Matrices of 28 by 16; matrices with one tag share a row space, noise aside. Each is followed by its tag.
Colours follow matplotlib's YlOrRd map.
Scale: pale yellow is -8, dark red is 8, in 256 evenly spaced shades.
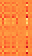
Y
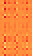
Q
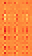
Q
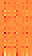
Q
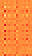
Q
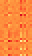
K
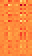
K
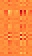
K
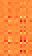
K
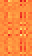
K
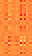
K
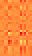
K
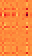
Y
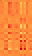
K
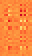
K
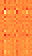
Q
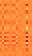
Y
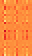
Q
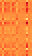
Y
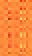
K
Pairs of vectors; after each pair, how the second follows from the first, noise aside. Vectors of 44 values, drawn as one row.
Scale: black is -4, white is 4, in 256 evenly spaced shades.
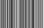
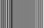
partly zeroed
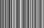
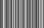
wrapped around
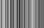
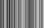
wrapped around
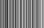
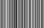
wrapped around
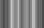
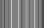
partly zeroed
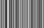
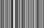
wrapped around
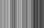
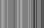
partly zeroed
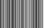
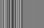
partly zeroed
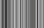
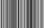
wrapped around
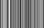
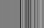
partly zeroed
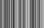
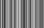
wrapped around
